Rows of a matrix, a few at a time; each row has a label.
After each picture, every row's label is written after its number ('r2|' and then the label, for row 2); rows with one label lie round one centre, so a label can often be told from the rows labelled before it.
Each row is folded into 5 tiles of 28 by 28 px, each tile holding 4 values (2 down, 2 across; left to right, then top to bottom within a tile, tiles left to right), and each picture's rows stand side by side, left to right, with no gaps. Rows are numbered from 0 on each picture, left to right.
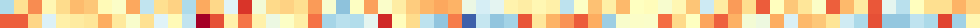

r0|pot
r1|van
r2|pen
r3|pen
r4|pot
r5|pot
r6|pen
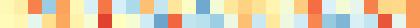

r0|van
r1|pen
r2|pen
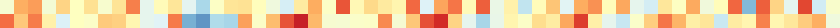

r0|pot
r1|pen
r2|pot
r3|pot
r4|pot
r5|van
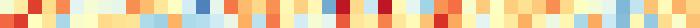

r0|pot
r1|pen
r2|van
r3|pot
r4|pen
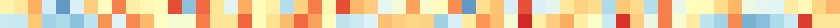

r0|pen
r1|van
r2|pot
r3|van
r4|van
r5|pen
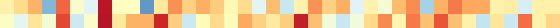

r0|van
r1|pot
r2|pot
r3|pot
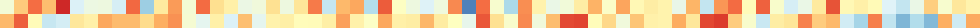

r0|pot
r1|pot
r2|van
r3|van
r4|pot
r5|pot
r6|pen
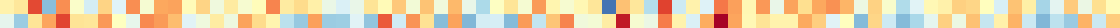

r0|van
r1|pot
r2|pen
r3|pen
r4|van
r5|pot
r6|pen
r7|pen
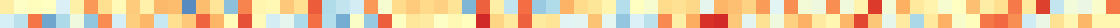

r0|pen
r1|van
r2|pen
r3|van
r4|pen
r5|pot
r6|pot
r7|pot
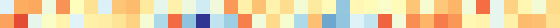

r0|pot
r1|pen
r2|pen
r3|pot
